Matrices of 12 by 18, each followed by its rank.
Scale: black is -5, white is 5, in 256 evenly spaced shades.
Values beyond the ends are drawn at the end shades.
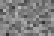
full rank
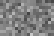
full rank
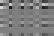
one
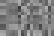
two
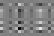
one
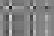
one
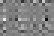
two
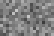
full rank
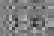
two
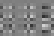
one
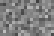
full rank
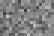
full rank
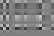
one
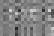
two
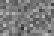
full rank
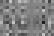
two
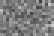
full rank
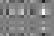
one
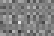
two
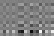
one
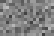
full rank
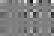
one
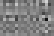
two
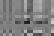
two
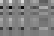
one
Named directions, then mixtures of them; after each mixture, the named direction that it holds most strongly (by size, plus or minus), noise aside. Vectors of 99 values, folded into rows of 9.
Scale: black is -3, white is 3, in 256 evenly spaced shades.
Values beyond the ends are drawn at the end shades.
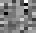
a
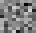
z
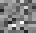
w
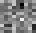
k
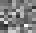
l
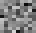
z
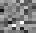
w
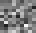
l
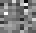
a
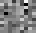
a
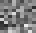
l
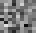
l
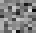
z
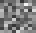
z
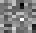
k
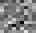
w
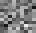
l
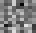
k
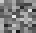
z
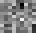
k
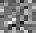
w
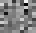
a
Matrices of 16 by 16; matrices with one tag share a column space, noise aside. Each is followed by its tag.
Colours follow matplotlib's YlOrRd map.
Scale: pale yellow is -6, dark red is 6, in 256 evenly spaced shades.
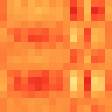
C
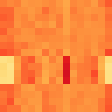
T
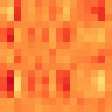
C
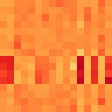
T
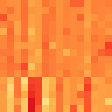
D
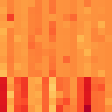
D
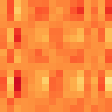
C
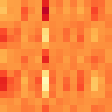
C
